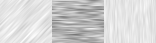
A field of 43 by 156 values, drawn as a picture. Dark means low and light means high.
The table splits into one row of 3 panels. Panel 1,1: very high, slanting up to the right, faint in contrast. Panel 1,2: high, streaked across. Panel 1,3: very high, streaked downward, faint in contrast.
